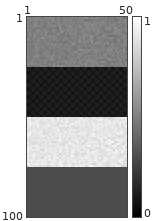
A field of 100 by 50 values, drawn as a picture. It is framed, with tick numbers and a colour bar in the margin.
It is made of 4 by 1 panels. Panel 1,1: middling, fine-grained, faint in contrast. Panel 2,1: very low, checkered, faint in contrast. Panel 3,1: very high, fine-grained, faint in contrast. Panel 4,1: low, flat.
